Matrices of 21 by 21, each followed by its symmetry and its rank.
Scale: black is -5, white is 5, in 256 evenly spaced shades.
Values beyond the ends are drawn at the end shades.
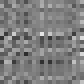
neither, rank two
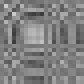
symmetric, rank two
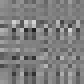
neither, rank two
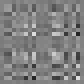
symmetric, rank two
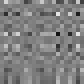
neither, rank two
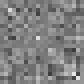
symmetric, rank three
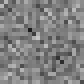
symmetric, full rank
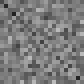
symmetric, full rank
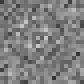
symmetric, full rank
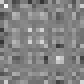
symmetric, rank three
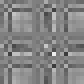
symmetric, rank two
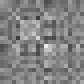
symmetric, rank three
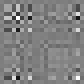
symmetric, rank two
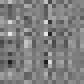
neither, rank two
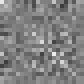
symmetric, rank three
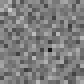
symmetric, full rank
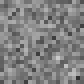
symmetric, full rank
